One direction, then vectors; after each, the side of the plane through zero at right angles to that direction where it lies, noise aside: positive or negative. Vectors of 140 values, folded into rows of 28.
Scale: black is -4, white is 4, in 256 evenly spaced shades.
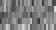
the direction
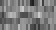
positive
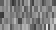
positive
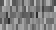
positive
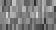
negative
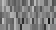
positive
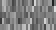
positive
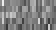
negative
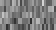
negative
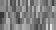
positive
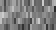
negative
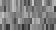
negative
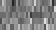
positive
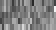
positive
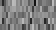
negative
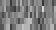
positive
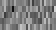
positive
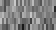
negative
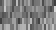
positive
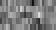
positive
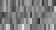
positive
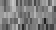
negative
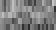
negative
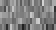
negative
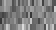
positive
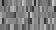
negative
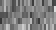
positive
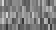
negative
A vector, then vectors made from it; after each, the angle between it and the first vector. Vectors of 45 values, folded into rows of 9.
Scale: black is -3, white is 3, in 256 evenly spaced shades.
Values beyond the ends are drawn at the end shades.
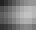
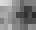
nearly opposite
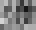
partly opposed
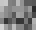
partly opposed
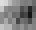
nearly opposite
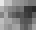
nearly opposite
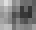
nearly opposite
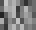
orthogonal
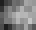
nearly parallel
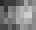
nearly parallel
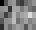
partly aligned
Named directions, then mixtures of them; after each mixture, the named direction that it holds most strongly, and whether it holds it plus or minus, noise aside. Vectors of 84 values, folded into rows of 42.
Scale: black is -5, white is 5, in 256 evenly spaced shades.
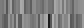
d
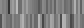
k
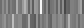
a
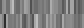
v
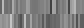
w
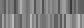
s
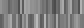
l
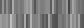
w, plus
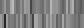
v, plus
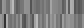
v, plus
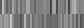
w, plus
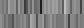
a, minus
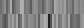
d, plus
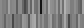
a, minus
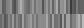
s, plus
